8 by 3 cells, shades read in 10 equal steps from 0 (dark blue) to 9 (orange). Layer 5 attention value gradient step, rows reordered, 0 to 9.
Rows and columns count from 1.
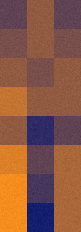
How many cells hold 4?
3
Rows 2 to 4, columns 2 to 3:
5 4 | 4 5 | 5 5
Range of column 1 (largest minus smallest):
6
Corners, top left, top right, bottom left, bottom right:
3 3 9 6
